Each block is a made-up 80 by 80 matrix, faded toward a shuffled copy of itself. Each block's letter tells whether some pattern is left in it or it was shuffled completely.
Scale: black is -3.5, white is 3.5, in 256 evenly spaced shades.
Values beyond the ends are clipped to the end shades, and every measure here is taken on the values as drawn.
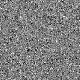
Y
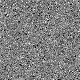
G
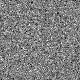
G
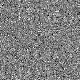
Y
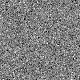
G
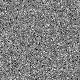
G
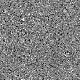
Y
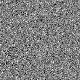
Y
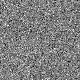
G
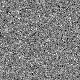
G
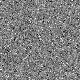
G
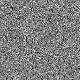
Y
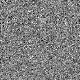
Y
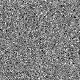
Y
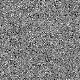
Y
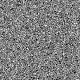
G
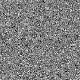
Y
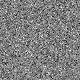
G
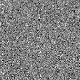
Y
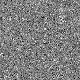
Y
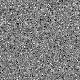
Y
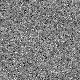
G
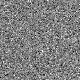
Y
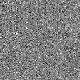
Y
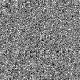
Y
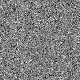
G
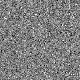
Y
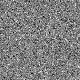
G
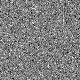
G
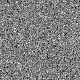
G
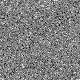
G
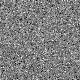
G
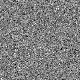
Y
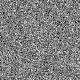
Y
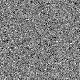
Y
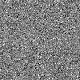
Y
